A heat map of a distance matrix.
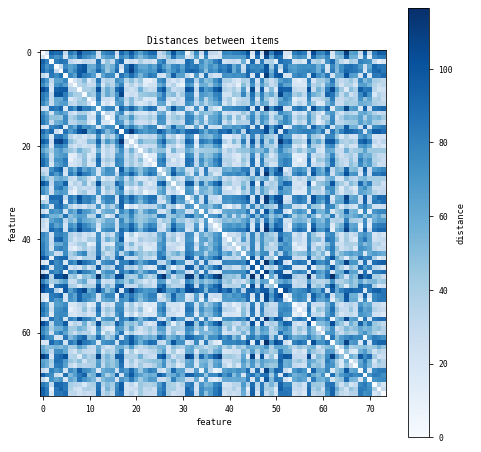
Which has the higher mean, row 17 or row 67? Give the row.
17
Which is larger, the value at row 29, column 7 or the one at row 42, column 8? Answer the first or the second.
the second
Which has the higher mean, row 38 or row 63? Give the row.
38
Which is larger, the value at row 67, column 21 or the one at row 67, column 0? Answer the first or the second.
the second
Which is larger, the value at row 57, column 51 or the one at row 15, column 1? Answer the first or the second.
the first
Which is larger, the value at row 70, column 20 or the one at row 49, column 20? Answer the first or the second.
the first
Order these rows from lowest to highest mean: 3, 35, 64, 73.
64, 73, 35, 3
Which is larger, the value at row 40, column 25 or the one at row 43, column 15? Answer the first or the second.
the first
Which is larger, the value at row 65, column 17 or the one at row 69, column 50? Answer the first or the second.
the first
